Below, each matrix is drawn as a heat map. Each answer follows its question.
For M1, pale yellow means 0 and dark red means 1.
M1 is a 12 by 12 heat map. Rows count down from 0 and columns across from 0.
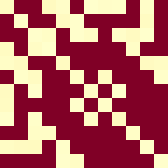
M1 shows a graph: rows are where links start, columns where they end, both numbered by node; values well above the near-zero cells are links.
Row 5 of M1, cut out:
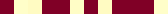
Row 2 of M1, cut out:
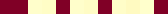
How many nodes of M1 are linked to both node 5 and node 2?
2
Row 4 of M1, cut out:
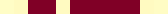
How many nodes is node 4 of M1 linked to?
7
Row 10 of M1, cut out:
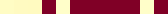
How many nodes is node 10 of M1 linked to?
7
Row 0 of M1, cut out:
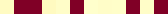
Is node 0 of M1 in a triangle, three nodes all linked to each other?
yes
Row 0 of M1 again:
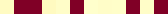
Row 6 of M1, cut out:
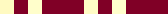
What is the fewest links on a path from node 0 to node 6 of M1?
2
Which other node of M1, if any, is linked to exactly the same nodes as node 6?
node 8
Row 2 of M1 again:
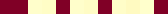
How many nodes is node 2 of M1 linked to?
5
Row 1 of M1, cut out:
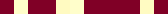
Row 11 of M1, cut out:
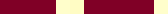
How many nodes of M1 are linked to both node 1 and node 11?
7
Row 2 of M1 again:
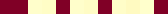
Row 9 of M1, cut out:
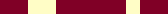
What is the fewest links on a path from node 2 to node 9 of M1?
2
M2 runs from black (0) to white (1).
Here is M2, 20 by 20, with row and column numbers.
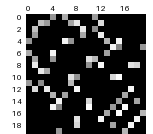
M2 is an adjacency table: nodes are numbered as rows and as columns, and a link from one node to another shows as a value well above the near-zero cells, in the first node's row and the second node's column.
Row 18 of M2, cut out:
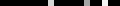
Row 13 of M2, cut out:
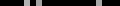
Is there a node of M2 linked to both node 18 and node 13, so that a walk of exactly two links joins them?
no
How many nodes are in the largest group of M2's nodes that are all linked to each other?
3
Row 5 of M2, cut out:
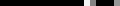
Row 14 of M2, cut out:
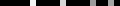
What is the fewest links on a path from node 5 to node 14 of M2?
1
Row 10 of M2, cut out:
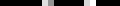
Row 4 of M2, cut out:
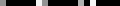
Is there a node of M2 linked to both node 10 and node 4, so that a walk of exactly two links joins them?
yes
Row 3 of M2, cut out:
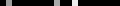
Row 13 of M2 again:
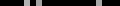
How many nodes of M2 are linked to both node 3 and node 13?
0
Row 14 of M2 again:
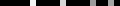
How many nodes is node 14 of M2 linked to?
4
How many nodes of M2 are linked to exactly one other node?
0
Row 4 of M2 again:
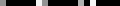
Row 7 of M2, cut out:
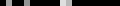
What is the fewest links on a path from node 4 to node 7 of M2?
1
